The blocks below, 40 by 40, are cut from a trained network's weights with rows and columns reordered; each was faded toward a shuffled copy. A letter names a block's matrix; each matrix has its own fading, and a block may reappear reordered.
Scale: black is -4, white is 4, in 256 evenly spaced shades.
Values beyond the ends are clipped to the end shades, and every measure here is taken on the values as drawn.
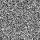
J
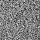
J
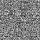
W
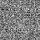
W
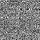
W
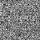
W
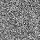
J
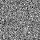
J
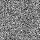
J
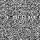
W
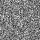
J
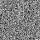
J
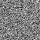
J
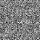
W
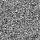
J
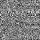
W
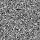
J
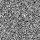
J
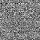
W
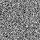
J
